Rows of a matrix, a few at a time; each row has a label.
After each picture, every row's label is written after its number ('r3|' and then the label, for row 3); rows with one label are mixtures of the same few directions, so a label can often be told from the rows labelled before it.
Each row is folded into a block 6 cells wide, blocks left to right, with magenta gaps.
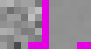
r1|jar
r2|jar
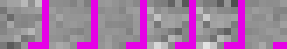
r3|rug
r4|rug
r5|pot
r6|rug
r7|rug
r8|jar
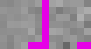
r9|pot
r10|jar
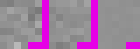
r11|jar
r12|rug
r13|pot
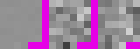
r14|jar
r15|jar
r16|pot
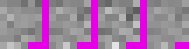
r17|rug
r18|jar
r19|jar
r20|jar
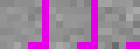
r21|jar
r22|rug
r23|jar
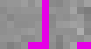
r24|rug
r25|pot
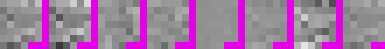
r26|rug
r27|rug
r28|pot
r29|jar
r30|pot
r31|rug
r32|rug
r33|rug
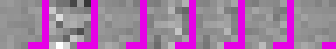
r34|pot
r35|rug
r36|rug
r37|pot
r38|pot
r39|jar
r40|rug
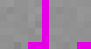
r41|jar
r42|jar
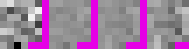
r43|jar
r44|jar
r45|pot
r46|pot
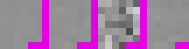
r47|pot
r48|jar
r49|pot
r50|rug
